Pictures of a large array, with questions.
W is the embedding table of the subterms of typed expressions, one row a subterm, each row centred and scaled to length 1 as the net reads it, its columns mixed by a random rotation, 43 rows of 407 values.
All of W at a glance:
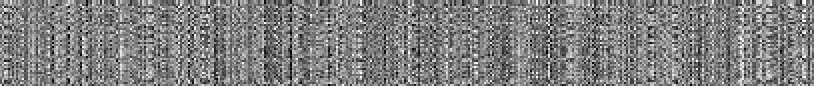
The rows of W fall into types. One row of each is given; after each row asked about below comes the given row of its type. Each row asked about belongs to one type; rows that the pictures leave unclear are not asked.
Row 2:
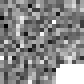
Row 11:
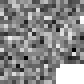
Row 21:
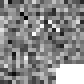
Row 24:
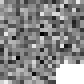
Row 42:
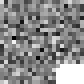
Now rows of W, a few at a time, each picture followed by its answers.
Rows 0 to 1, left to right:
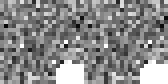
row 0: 2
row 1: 2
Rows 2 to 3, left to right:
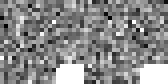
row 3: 21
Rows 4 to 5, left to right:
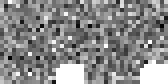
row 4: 42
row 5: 2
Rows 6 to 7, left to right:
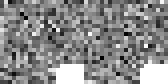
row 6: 21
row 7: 24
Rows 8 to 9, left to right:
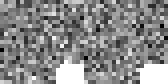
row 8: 24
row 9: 11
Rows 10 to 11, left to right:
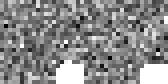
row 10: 2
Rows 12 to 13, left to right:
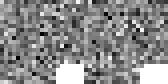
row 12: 24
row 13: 21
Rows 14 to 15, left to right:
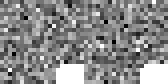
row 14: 21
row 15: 42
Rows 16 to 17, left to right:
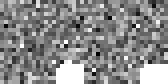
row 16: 2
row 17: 21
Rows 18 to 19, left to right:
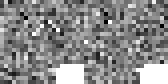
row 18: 21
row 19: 42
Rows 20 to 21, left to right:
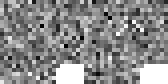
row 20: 11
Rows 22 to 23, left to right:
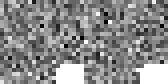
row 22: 11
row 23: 42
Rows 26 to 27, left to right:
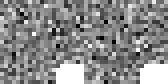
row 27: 42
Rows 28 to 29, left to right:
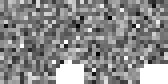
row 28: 2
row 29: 21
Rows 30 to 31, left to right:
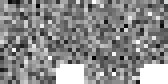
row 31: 42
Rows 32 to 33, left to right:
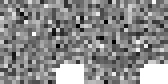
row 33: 42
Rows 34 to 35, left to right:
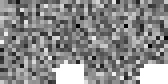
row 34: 24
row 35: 11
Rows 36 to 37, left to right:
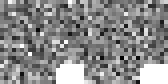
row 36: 42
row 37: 24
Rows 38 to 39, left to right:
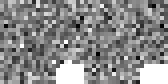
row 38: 2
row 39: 21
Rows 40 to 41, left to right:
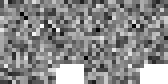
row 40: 21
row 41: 11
